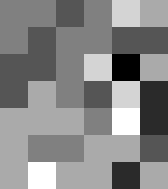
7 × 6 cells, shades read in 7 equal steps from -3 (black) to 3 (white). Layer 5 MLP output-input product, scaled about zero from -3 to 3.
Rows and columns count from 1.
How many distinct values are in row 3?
5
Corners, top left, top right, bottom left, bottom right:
0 1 1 1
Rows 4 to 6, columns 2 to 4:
1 0 -1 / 1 1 0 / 0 0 1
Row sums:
2 -3 -2 -1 4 2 5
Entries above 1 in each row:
1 0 1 1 1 0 1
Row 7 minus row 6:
0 3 1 0 -3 2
